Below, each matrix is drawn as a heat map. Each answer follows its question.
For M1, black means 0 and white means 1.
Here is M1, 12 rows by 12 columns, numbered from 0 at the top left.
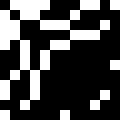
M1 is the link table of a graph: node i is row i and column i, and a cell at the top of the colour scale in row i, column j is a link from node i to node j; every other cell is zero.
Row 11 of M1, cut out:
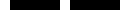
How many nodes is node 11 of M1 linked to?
2
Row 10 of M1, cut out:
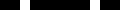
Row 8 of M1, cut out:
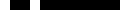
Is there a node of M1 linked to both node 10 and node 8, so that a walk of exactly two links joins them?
no
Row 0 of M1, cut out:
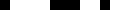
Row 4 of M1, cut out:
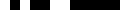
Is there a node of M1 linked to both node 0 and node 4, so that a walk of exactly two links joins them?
yes
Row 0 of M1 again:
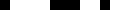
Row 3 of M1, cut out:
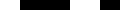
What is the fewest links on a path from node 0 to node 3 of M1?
1
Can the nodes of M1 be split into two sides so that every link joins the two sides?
no
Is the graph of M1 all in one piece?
yes
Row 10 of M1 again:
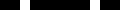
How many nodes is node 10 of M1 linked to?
2
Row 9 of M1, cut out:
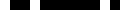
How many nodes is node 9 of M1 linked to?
3
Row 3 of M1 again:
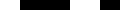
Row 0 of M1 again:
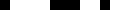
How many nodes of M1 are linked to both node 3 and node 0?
3
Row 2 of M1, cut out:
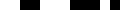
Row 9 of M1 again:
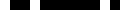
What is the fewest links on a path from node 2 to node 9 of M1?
2
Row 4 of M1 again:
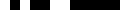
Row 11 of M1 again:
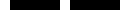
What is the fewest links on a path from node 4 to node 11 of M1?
2
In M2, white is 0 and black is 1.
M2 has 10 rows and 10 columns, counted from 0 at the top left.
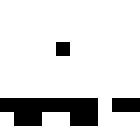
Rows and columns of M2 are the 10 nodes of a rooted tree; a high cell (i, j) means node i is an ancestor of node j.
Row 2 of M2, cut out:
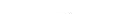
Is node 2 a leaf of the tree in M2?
yes
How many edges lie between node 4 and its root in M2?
2
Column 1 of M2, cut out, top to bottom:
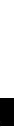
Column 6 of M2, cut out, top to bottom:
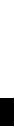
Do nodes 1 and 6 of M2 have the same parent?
yes
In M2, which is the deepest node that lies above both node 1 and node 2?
8
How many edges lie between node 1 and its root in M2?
2
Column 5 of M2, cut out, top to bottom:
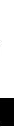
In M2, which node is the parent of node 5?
8
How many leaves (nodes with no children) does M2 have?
7
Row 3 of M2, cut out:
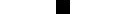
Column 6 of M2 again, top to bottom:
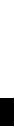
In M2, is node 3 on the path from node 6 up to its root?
no
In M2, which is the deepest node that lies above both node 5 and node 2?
8
